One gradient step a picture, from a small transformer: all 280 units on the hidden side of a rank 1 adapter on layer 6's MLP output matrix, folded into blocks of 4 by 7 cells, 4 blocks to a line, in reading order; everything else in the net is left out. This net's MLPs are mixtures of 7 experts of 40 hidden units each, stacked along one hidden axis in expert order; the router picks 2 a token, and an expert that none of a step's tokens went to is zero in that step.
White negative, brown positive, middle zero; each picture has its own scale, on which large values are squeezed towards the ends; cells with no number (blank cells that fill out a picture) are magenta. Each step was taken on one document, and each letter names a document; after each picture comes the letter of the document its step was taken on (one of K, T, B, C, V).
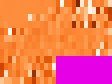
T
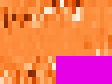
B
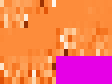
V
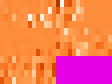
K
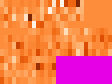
K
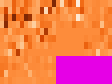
B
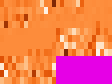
V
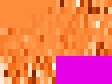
T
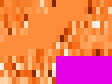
V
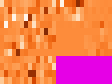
B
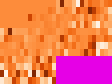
T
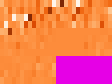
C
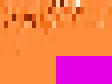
C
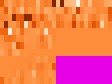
C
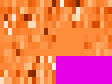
B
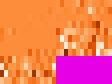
V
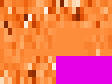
B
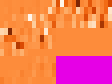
C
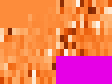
T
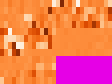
C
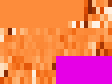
T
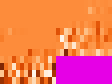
V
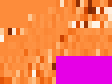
T
